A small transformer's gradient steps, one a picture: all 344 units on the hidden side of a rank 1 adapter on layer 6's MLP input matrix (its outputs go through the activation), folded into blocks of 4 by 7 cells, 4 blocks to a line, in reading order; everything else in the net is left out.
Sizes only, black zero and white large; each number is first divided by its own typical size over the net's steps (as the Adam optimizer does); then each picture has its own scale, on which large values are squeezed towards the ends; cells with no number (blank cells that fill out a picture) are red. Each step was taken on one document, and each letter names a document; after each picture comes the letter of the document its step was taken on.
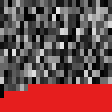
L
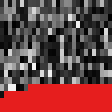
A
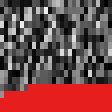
A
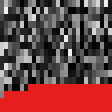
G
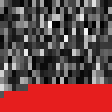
G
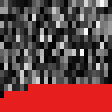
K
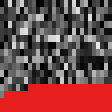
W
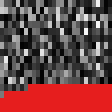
K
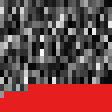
K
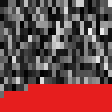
W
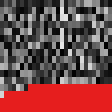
K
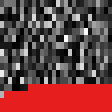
G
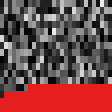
A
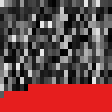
L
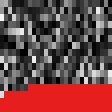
A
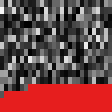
L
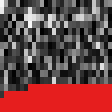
L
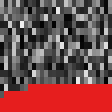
G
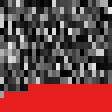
A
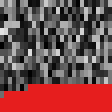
W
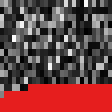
G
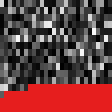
L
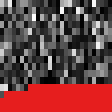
L
